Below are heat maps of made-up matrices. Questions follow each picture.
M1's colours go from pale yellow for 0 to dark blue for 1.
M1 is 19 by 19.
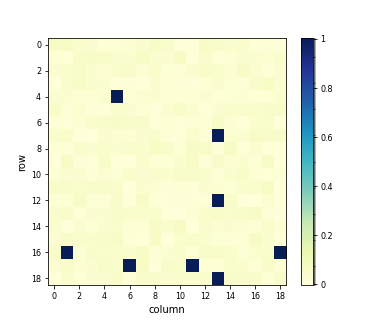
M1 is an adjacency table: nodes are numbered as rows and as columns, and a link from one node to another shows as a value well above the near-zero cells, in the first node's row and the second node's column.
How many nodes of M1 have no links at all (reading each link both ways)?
8
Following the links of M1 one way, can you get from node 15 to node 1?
no
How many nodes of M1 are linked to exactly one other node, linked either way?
7
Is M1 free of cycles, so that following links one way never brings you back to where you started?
yes
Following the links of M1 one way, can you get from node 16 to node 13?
yes
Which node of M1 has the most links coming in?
node 13
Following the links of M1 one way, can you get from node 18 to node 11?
no
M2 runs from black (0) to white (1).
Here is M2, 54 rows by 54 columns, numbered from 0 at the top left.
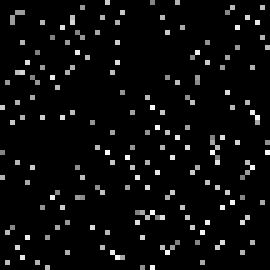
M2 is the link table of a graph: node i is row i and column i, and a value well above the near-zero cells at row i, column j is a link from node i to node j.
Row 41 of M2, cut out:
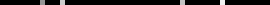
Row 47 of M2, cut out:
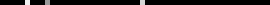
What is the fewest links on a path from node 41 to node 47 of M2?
3
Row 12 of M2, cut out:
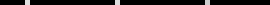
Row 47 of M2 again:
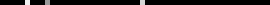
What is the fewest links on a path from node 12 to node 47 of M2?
2
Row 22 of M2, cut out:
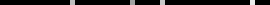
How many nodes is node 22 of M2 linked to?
4
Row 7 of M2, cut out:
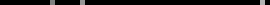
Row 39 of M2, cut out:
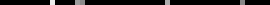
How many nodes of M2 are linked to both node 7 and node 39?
2
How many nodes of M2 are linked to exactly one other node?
1
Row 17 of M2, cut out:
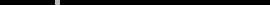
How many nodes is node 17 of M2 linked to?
1
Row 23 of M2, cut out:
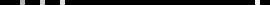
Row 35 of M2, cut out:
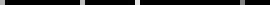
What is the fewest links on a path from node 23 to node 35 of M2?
5
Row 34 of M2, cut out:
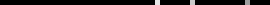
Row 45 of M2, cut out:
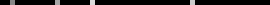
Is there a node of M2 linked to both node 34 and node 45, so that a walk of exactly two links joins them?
yes
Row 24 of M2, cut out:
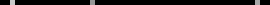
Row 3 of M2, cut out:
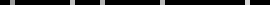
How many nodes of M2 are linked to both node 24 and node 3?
1
